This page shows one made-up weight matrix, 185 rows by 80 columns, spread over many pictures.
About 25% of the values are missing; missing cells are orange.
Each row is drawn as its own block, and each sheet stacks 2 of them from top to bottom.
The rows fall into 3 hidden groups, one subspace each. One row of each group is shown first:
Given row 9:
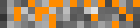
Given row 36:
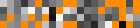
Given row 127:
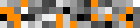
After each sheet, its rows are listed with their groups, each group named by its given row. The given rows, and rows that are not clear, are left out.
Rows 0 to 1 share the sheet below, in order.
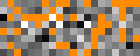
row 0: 127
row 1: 9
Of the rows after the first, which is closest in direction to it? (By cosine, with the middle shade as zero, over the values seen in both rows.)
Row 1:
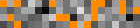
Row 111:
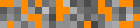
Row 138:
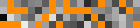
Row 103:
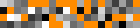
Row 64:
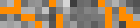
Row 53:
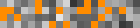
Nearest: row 138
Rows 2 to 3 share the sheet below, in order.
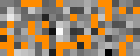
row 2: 36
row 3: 36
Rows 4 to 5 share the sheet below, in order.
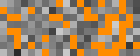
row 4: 36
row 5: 127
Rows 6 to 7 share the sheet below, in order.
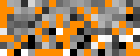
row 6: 9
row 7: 127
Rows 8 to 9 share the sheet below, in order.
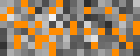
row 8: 127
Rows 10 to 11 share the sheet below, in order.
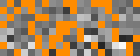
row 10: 9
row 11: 127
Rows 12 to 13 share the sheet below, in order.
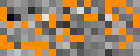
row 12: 36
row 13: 36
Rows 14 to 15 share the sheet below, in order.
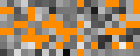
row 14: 9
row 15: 127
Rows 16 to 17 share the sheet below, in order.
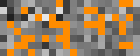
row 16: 36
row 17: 36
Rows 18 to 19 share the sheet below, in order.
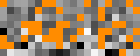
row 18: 9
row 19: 36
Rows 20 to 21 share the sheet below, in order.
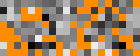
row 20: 36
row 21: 127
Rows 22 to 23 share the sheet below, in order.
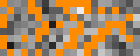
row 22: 9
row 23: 127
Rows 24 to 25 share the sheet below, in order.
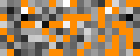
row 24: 127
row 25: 9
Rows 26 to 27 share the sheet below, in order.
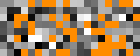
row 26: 9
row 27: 9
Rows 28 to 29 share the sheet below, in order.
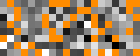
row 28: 127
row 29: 127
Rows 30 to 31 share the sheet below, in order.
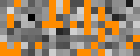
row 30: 127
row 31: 36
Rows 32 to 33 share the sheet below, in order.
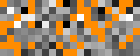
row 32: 127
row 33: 127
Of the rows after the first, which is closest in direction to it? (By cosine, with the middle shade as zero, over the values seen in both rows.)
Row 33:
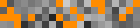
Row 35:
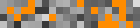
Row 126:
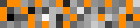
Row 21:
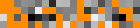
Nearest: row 21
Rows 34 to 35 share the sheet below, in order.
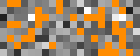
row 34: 127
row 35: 127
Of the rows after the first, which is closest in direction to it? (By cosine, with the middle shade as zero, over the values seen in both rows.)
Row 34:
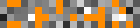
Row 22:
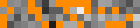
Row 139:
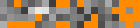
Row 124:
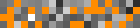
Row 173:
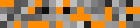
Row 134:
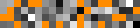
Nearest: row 134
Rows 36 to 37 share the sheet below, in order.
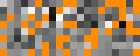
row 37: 9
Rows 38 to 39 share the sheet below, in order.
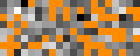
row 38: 9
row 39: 127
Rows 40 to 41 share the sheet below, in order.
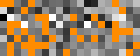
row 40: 127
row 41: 36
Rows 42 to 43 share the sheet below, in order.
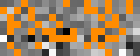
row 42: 127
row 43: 36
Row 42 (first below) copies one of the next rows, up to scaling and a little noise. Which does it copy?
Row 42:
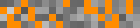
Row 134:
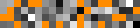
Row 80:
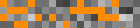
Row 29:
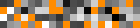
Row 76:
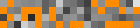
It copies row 29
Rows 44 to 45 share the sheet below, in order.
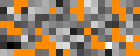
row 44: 9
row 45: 36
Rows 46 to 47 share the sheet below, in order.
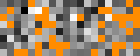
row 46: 9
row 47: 9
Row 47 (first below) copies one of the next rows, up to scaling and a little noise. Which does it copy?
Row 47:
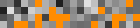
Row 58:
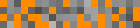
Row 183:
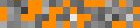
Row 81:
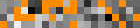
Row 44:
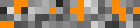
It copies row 44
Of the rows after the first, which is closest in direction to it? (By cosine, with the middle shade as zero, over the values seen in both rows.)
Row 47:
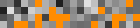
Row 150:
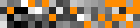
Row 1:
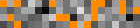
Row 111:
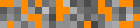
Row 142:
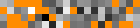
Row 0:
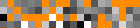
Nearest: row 150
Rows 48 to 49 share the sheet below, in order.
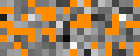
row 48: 127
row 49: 9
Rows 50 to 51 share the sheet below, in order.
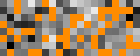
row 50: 9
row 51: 36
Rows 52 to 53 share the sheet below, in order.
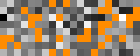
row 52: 127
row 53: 36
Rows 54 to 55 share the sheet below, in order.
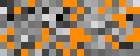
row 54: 36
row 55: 127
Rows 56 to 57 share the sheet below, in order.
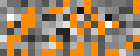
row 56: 36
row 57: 36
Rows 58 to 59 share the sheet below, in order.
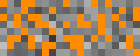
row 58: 9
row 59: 9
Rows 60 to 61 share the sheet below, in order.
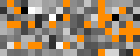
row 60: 9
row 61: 36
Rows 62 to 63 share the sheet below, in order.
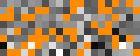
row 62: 9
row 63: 127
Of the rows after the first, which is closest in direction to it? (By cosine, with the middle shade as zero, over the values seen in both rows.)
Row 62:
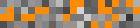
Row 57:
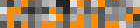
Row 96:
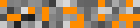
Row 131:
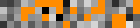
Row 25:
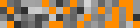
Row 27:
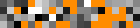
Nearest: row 96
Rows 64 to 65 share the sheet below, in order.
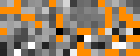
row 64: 36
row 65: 127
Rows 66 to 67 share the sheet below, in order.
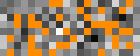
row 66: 127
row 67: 9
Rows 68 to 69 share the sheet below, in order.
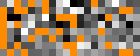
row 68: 36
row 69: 9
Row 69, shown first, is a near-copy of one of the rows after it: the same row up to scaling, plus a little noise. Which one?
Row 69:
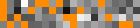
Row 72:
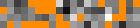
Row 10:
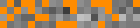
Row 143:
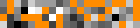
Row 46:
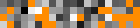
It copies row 10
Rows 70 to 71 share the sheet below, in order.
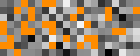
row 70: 127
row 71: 36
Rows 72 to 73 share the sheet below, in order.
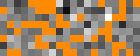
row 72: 9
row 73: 9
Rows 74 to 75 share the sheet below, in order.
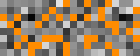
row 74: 127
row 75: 36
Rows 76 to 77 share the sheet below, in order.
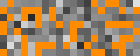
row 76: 127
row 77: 9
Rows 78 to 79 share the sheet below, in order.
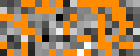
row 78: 36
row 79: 9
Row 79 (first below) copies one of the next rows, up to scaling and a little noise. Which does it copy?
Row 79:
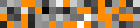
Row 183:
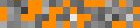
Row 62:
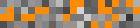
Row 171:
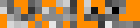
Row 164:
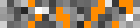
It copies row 62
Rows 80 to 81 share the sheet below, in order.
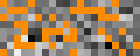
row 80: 127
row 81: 9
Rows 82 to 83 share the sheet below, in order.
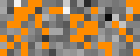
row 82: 9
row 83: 9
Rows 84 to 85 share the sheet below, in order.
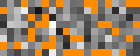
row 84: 9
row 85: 36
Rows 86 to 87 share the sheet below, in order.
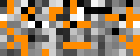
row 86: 127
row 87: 36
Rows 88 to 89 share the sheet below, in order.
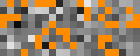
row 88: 9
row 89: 36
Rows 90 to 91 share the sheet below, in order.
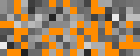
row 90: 9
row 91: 127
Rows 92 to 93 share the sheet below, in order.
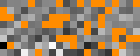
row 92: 127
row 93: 127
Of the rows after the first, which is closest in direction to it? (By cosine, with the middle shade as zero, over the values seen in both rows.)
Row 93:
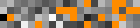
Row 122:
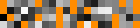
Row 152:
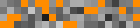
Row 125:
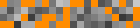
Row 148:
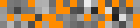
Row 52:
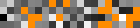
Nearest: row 52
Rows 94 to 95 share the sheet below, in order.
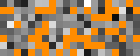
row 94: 9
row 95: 127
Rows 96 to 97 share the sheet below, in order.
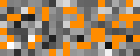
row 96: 127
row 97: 36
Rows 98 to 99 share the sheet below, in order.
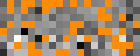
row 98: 9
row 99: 9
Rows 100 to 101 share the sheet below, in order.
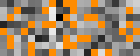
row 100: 36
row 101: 127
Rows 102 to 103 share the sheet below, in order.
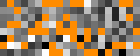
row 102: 9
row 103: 36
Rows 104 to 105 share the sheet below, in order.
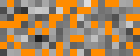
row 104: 9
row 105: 9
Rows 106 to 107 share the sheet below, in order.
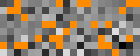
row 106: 36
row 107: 127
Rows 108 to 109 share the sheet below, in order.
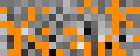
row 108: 127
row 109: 9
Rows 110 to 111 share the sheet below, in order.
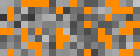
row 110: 127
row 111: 36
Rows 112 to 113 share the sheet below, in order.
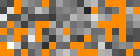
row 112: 127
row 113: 36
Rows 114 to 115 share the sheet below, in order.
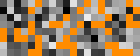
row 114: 9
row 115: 9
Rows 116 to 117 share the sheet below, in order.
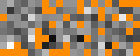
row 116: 127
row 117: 36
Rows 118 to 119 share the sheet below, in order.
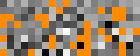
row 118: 36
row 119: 127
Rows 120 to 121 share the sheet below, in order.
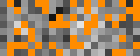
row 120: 9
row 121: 9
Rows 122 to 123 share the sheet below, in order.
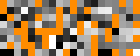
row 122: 127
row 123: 36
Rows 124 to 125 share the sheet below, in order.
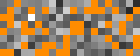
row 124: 127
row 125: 127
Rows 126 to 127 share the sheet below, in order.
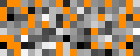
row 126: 36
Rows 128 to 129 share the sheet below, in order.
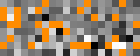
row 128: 36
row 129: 127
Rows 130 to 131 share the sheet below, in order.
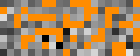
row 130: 127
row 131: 36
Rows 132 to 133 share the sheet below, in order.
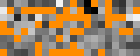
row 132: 9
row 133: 9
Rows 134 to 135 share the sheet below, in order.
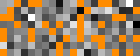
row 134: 127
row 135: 127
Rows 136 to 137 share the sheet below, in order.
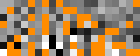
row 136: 127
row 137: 36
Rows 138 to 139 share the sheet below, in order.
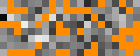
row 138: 127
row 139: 9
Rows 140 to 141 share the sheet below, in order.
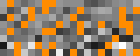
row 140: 127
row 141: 127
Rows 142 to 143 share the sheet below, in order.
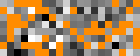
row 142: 36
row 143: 9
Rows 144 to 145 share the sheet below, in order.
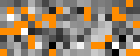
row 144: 36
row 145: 9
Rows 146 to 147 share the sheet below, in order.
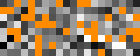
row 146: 127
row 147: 127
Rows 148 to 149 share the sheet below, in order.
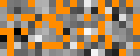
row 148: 9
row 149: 9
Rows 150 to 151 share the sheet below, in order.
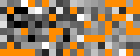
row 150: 9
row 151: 36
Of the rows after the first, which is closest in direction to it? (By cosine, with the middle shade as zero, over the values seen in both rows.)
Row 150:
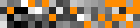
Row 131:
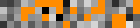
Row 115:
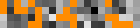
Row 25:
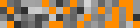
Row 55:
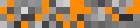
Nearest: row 25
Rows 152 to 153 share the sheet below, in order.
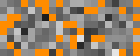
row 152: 36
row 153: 9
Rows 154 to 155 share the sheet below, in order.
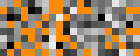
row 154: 36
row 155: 36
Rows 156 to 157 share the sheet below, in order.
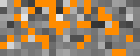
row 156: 36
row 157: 36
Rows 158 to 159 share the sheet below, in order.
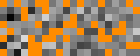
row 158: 36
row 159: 127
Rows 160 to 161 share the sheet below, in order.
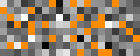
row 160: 36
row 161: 36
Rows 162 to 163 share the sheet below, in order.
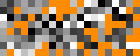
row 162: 127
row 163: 9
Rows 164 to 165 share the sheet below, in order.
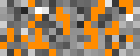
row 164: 9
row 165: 9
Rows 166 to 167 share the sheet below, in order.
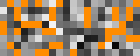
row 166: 36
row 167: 9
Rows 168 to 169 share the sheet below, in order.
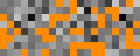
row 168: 127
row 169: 9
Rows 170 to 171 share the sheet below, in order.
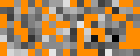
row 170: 127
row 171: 9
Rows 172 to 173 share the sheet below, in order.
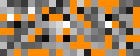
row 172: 36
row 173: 9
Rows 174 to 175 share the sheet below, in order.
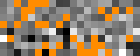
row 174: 127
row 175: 36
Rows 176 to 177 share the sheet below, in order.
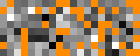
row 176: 36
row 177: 9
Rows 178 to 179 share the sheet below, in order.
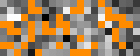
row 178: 36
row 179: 9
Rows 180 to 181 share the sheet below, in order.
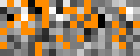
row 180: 36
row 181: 9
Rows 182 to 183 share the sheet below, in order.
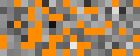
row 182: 9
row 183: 9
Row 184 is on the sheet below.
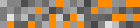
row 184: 36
